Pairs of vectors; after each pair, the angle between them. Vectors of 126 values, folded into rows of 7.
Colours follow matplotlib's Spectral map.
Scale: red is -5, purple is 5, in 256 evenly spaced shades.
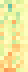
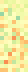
partly aligned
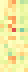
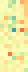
nearly opposite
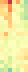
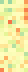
partly opposed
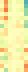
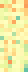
partly opposed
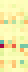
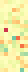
partly opposed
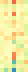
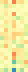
nearly parallel
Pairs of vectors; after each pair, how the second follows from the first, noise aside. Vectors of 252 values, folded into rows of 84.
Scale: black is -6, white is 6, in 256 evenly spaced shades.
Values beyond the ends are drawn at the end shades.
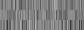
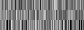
scaled up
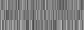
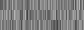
wrapped around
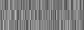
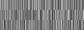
wrapped around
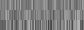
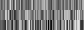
scaled up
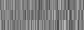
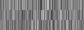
wrapped around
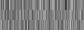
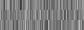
wrapped around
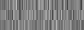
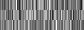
scaled up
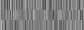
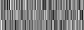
scaled up
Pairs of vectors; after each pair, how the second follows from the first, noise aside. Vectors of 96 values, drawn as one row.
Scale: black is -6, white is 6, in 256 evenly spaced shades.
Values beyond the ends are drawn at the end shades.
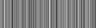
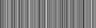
reversed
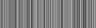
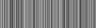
reversed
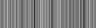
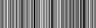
scaled up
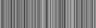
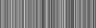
negated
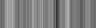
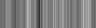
reversed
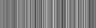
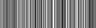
scaled up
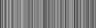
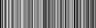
scaled up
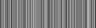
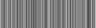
negated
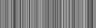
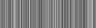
negated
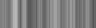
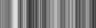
scaled up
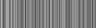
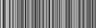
scaled up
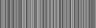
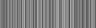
reversed
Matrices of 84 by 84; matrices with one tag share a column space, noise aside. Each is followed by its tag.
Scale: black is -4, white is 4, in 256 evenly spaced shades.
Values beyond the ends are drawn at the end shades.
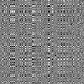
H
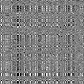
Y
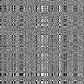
Y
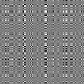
H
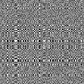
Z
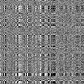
Y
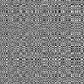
H
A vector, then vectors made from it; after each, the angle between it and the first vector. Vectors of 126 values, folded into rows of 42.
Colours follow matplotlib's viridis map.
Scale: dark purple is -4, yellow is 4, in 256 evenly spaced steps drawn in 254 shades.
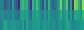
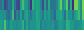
nearly parallel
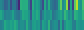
nearly parallel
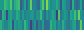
partly opposed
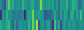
orthogonal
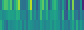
nearly opposite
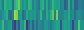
partly opposed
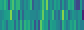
partly opposed
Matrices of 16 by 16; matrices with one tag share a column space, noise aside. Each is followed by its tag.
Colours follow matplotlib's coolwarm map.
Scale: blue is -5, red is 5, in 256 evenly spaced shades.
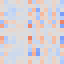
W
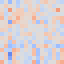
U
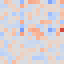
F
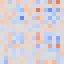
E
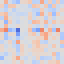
F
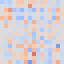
U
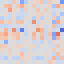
F
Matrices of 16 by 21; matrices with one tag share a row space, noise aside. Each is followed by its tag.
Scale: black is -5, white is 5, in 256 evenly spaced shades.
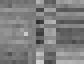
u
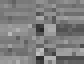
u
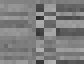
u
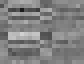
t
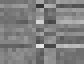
u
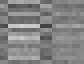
t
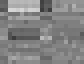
t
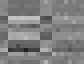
t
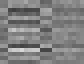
t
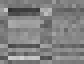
t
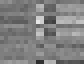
u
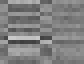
t
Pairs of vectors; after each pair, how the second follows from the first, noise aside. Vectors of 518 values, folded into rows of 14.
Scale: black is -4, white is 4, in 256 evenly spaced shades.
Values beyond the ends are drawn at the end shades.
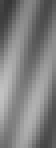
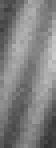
reversed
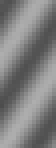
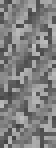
sign-scrambled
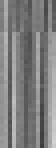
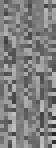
sign-scrambled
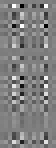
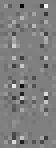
partly zeroed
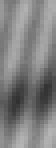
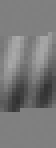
partly zeroed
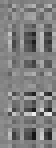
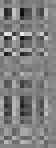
reversed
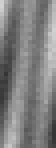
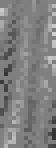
partly zeroed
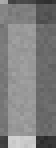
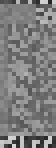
sign-scrambled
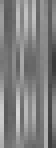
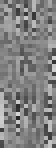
sign-scrambled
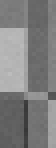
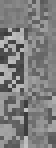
sign-scrambled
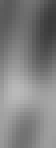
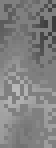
partly zeroed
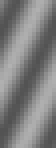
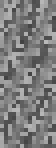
sign-scrambled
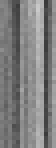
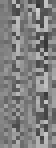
sign-scrambled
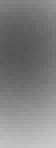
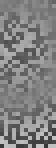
sign-scrambled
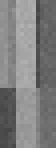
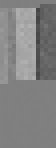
partly zeroed
